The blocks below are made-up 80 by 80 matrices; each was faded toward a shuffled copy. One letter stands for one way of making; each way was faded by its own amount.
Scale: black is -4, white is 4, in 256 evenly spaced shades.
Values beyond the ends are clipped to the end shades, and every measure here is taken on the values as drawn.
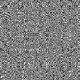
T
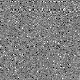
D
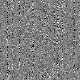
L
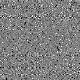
D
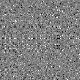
D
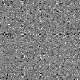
D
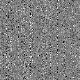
L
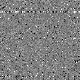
D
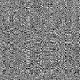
T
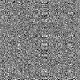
T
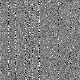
L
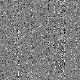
L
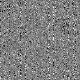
L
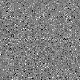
D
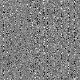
L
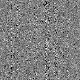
L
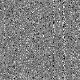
L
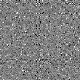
D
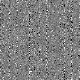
L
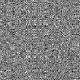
T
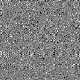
D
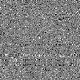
D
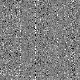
L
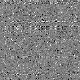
D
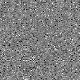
D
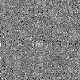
D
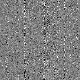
L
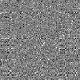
T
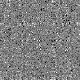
D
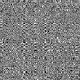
T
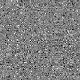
D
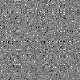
D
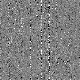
L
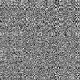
T
